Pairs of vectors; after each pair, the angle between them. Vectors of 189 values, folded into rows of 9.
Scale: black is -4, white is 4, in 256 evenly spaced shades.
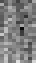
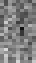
nearly parallel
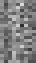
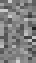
partly aligned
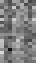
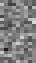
partly aligned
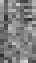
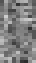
nearly opposite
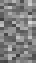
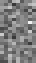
partly aligned
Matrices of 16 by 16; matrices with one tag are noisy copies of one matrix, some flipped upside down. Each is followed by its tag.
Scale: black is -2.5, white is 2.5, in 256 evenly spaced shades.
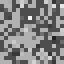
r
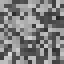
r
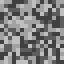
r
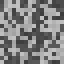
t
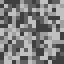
t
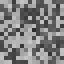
r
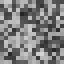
r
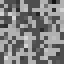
t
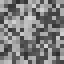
r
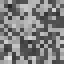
r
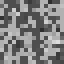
t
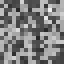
t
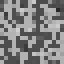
t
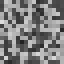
t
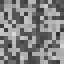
t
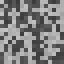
t
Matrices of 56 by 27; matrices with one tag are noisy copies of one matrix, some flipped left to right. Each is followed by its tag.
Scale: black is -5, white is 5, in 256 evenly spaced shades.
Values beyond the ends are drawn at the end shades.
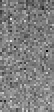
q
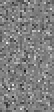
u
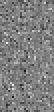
u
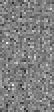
u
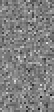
u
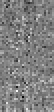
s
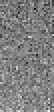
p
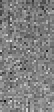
q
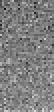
p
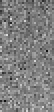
q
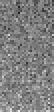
p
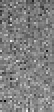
q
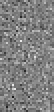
u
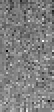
q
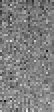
q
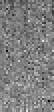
q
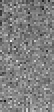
q
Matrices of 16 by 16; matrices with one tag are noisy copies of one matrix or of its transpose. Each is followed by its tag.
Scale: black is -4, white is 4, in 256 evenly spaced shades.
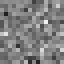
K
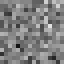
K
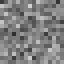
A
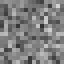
K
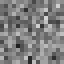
K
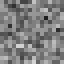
K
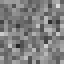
K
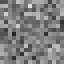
A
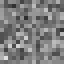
K
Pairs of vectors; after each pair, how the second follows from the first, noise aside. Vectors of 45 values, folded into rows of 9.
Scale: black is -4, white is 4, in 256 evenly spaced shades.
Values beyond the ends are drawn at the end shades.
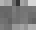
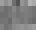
shrunk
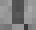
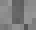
shrunk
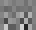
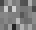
shuffled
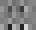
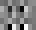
scaled up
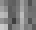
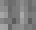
shrunk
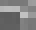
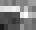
scaled up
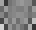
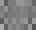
shrunk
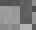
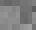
shrunk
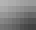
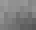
shrunk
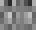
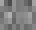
shrunk
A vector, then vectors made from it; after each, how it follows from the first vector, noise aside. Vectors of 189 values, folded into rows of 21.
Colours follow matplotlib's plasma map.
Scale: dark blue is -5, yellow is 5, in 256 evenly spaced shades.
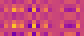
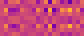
reversed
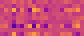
sign-scrambled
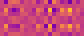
reversed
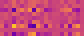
sign-scrambled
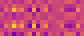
copied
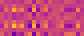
copied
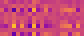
sign-scrambled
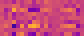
sign-scrambled
